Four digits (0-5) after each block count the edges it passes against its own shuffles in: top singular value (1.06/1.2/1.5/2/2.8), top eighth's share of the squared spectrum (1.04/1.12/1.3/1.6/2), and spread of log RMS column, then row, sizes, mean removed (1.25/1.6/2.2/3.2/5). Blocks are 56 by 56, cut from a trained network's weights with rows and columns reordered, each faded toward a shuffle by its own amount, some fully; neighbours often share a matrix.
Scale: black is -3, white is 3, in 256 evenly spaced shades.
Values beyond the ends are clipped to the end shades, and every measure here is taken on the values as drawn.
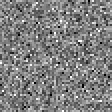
0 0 0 0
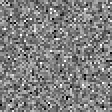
0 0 0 0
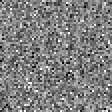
0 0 0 0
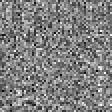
3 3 1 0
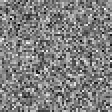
3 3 0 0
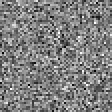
2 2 0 0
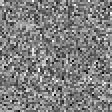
0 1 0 0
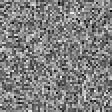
0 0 0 0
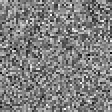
0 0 0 0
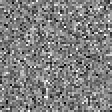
1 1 0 0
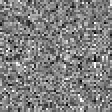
3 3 2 1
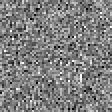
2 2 0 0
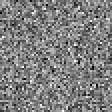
2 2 0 0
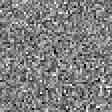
0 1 0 0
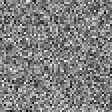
3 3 0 0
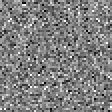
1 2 0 0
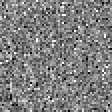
0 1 0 0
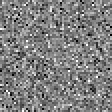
1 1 0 0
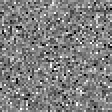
1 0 0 0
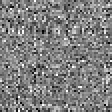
3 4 2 2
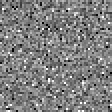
1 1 0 0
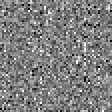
2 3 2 0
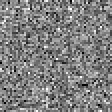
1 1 0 0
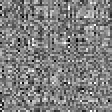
3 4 2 2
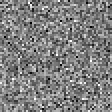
0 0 0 0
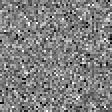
2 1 0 1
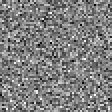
2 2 0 0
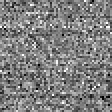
3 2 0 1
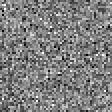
1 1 0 0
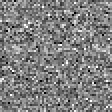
1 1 0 0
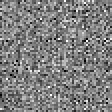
2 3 1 1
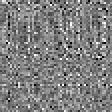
4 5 2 2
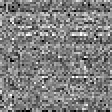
4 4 1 2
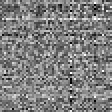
3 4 2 2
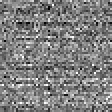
4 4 2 2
